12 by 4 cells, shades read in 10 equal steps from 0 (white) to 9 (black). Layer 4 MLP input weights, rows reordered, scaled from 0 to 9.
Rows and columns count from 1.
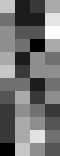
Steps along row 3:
up same down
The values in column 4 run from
0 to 7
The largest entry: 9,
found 2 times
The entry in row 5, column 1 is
3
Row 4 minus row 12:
-5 3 5 -3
